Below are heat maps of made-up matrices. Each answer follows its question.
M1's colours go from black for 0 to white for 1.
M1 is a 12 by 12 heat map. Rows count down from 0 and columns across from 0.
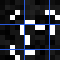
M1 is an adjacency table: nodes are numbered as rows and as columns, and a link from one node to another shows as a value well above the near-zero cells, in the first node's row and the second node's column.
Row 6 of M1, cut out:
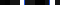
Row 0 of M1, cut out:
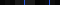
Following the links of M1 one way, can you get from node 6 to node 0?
no
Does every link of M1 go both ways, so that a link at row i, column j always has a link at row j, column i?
yes
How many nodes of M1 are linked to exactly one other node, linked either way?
4
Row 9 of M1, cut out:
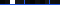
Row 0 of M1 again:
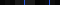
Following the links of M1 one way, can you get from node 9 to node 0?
no
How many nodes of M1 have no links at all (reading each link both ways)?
2
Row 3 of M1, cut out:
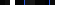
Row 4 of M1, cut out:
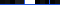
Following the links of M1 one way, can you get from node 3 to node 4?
yes
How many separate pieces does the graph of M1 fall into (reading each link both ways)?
3
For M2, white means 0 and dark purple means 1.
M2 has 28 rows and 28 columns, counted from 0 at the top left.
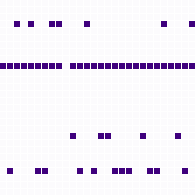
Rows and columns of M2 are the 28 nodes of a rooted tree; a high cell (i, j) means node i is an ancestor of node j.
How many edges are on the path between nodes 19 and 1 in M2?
3
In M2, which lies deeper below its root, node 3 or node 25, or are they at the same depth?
node 25
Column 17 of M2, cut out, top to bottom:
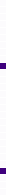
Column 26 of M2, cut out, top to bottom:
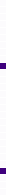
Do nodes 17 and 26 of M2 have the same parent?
yes
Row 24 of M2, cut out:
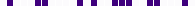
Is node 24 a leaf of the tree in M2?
no
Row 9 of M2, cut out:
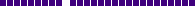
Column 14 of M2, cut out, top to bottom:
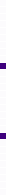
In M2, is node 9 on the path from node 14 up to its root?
yes
